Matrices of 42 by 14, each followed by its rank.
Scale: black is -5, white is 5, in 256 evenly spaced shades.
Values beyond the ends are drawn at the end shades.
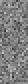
full rank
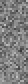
full rank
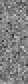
full rank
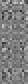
three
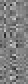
three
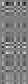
one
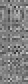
three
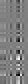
one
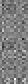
three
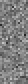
full rank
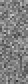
full rank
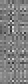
three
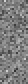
full rank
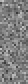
full rank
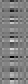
one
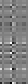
one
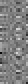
three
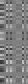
one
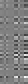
one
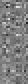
three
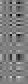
one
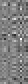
three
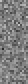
full rank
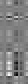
one
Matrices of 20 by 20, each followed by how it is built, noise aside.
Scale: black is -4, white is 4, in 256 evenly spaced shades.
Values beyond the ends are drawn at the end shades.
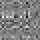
low rank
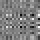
low rank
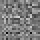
low rank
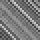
Toeplitz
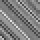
Toeplitz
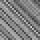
Toeplitz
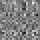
low rank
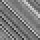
Toeplitz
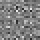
low rank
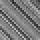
Toeplitz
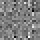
low rank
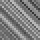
Toeplitz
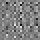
low rank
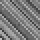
Toeplitz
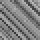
Toeplitz
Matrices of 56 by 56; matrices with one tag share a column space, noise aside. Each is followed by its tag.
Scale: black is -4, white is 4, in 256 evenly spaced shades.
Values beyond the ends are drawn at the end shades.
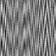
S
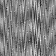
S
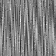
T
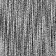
T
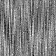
T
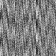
S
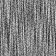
T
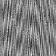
S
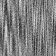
T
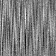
T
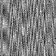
S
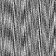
S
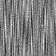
T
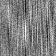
T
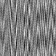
S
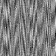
S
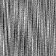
T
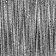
T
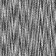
S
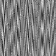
S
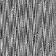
S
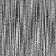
T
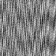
S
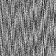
S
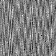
S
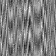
S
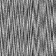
S
